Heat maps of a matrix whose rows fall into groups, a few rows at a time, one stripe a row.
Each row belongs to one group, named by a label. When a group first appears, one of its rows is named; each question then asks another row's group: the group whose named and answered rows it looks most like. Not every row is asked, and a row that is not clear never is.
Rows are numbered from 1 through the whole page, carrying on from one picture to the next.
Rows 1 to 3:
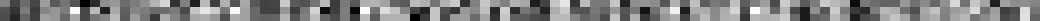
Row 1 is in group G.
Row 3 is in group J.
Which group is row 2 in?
J
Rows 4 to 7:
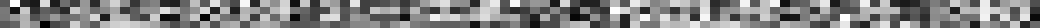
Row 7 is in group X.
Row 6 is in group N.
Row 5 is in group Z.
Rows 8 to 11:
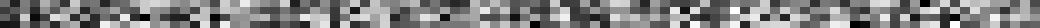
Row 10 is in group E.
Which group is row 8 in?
Z
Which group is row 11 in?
G
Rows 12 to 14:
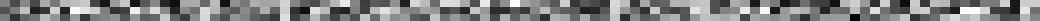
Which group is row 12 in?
N
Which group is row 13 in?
Z
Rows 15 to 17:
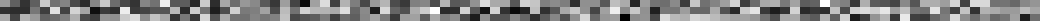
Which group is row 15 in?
G
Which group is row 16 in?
E
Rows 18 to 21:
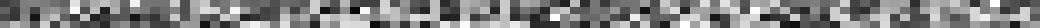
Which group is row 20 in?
E
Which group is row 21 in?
N
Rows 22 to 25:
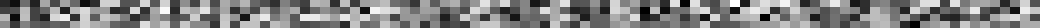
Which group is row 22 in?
G
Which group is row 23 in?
Z
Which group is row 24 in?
E
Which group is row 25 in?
Z
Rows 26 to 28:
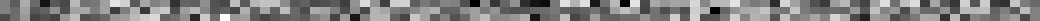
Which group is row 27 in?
Z
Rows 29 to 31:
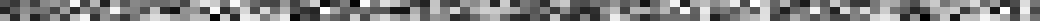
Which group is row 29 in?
J
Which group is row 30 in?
N
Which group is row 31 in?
Z
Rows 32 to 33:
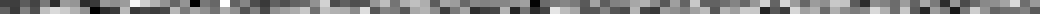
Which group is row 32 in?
G
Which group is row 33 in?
E
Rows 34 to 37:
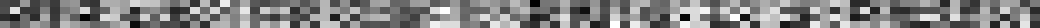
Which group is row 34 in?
G
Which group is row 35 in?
N
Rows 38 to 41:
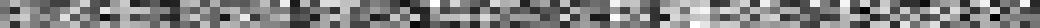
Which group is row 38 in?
N
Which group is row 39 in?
X
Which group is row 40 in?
N
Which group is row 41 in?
X
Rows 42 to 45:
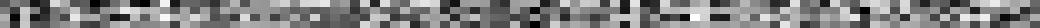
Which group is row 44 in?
Z
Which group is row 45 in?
X
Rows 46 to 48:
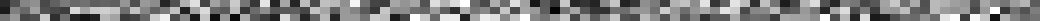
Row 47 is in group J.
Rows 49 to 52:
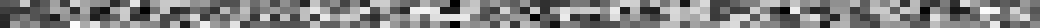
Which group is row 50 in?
E
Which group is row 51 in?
N
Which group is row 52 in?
J
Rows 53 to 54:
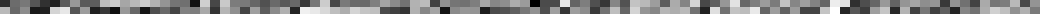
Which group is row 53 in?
G
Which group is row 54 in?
E
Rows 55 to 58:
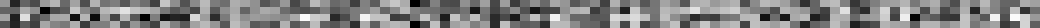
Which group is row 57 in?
E
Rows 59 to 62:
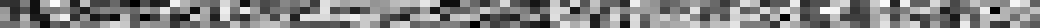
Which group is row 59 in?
E
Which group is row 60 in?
G
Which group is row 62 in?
X
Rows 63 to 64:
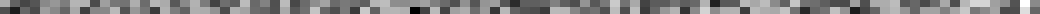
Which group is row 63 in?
Z
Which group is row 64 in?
J
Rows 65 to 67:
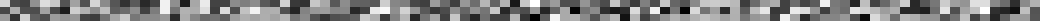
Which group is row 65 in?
J
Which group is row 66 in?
Z
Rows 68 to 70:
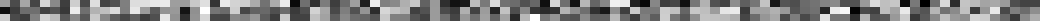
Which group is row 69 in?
J
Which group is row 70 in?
J
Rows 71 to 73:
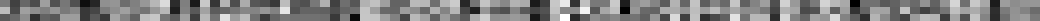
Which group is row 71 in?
G
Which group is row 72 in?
X
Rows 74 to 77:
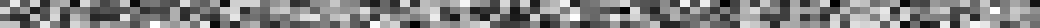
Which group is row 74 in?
N
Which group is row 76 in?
E
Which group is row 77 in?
Z
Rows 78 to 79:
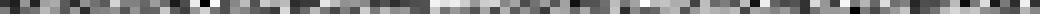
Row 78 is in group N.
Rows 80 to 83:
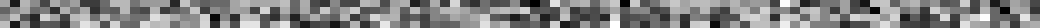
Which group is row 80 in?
X
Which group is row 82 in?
Z
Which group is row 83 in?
Z
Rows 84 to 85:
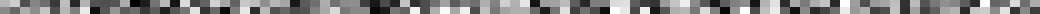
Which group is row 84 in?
N
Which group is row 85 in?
N
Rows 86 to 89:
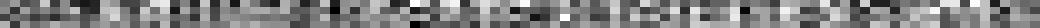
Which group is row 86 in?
G
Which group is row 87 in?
X
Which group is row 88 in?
G
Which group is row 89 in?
X
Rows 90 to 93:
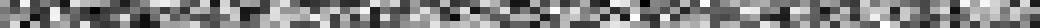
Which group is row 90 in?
Z
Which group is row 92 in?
E
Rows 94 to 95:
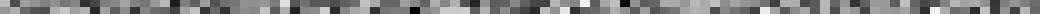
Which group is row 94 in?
X
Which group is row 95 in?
N
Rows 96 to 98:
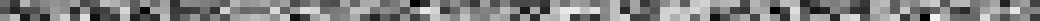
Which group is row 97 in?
E
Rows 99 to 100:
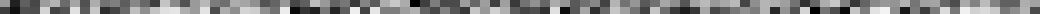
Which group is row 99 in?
J
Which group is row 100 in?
Z
